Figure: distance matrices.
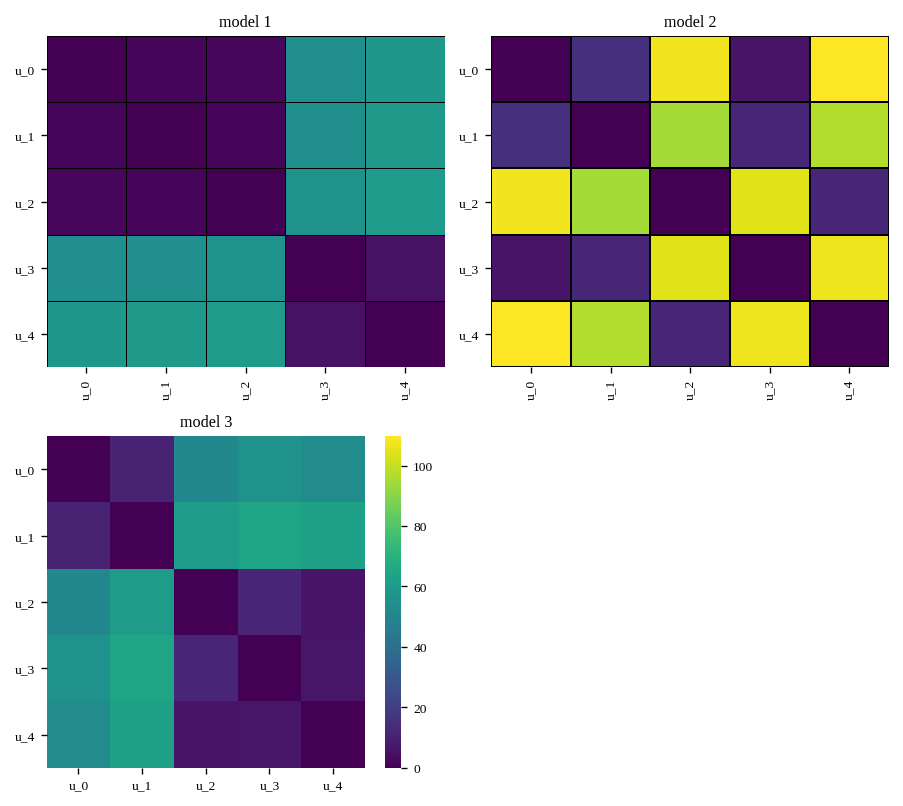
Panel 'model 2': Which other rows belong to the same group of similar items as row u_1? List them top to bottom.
u_0, u_3
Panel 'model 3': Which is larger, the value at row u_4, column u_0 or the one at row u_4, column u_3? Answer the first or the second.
the first
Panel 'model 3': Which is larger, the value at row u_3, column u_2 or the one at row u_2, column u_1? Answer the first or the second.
the second
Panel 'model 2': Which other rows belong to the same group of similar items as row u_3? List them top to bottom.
u_0, u_1
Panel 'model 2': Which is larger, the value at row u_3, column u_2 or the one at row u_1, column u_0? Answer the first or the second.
the first
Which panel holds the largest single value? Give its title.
model 2
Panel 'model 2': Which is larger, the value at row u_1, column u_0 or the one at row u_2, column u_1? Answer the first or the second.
the second
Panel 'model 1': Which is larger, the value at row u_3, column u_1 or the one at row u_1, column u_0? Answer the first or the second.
the first
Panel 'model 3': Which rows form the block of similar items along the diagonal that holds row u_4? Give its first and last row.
u_2 to u_4
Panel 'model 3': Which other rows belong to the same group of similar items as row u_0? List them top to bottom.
u_1
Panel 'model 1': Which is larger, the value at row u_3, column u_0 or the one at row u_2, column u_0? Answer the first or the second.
the first
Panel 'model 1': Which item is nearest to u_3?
u_4
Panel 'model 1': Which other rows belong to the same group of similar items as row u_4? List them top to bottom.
u_3
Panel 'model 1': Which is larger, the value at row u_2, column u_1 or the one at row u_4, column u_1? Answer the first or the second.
the second
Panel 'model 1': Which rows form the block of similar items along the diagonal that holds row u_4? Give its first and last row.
u_3 to u_4
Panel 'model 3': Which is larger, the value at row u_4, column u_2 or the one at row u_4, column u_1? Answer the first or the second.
the second
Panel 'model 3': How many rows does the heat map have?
5
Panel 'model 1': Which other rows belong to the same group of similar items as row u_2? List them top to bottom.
u_0, u_1
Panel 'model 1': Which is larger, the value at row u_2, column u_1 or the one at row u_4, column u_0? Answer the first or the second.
the second
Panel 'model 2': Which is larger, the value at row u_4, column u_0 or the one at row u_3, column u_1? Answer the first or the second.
the first
